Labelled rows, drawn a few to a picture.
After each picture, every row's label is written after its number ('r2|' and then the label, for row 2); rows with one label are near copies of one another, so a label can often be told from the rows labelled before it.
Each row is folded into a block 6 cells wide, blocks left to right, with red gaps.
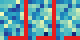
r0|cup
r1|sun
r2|sun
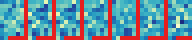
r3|sun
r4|cup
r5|cup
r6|cup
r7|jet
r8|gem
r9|gem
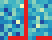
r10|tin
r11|gem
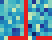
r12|jet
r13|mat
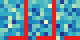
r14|gem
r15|tin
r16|mat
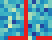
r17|gem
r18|mat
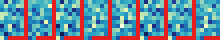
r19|mat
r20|tin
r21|mat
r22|gem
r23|gem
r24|mat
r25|mat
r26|gem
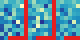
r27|tin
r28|gem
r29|tin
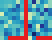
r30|cup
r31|mat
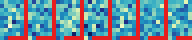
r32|gem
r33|mat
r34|sun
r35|mat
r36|gem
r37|tin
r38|cup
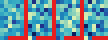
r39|gem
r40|mat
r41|sun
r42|mat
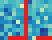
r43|tin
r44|jet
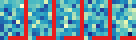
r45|tin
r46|cup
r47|gem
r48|mat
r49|sun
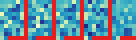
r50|cup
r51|gem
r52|cup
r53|mat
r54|jet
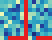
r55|cup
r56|mat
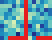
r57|sun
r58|mat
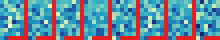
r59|gem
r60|tin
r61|cup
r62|jet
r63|mat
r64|gem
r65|tin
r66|mat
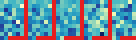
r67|tin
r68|tin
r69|jet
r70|sun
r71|cup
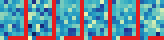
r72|mat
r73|mat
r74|jet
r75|cup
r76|jet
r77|sun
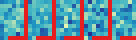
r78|sun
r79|jet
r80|gem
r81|mat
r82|cup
